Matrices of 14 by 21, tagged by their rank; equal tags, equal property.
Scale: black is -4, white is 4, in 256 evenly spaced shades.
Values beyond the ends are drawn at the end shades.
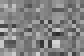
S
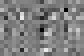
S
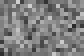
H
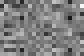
S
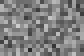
H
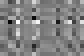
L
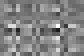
L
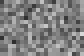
H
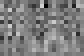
S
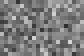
H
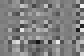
L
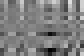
L
